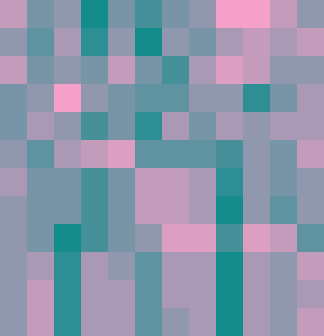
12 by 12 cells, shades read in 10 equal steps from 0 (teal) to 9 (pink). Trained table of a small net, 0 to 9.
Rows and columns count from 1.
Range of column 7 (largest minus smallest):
6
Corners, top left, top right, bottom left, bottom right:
7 5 5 7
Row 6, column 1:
5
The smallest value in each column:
4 3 0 0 4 0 2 3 0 1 3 3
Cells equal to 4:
23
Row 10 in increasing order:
0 1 3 5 5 5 6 6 6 6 6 7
